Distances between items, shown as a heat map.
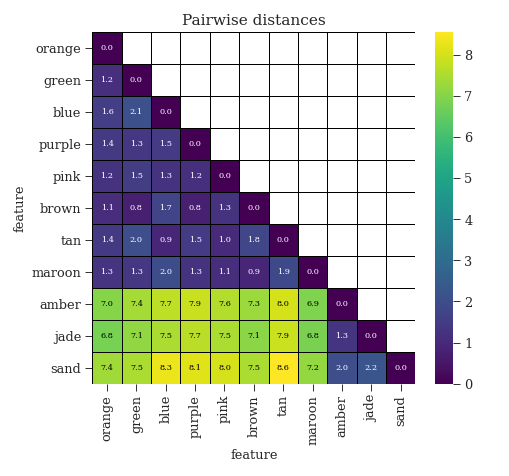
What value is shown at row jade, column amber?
1.3
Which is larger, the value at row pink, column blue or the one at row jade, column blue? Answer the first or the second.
the second
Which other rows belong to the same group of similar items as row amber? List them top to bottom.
jade, sand
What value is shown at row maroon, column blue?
2.0
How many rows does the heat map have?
11
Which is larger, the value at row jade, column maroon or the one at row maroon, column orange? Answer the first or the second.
the first
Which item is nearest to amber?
jade
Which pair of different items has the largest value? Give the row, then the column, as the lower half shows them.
sand, tan
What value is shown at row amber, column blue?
7.7
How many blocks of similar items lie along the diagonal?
2
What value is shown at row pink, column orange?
1.2
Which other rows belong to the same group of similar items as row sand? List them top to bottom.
amber, jade
